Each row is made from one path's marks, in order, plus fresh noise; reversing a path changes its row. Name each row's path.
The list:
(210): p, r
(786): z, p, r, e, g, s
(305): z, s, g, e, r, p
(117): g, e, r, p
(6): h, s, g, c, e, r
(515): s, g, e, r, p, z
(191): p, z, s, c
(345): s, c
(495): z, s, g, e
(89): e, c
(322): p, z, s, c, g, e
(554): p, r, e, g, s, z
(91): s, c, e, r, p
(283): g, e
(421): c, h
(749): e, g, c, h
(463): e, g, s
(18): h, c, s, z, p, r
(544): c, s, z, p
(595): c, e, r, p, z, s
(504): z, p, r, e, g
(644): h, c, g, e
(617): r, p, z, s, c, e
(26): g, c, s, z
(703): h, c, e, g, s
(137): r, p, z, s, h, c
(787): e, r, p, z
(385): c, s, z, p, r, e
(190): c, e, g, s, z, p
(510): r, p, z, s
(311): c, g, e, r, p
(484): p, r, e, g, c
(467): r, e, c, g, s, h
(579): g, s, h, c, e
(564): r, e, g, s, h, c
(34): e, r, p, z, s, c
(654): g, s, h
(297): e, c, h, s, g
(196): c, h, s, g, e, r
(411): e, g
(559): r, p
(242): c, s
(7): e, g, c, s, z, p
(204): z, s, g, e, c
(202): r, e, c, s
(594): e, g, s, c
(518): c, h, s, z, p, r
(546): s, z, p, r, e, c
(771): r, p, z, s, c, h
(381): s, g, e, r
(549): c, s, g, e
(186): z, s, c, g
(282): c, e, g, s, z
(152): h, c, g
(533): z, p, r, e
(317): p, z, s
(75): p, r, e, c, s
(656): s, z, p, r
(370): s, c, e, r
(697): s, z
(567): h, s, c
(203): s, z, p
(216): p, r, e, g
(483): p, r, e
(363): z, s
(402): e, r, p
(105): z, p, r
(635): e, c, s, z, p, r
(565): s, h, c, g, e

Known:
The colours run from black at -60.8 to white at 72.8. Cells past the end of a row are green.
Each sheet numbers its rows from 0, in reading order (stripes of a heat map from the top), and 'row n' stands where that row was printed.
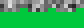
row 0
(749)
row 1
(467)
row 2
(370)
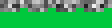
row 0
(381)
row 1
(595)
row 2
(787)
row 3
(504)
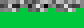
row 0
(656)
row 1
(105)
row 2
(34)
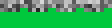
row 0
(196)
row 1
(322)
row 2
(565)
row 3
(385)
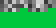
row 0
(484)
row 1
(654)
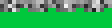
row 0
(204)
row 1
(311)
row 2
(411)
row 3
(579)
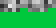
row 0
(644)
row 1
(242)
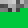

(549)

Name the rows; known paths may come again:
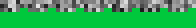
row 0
(283)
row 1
(635)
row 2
(510)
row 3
(202)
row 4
(26)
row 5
(554)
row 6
(75)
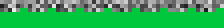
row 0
(533)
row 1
(564)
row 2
(787)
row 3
(137)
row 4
(385)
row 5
(697)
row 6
(656)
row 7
(617)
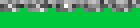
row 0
(89)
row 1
(345)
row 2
(411)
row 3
(242)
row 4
(595)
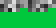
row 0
(495)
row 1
(210)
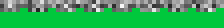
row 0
(749)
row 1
(322)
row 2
(594)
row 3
(204)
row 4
(297)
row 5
(546)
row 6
(771)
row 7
(786)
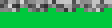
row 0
(381)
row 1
(518)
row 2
(549)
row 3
(565)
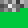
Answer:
(567)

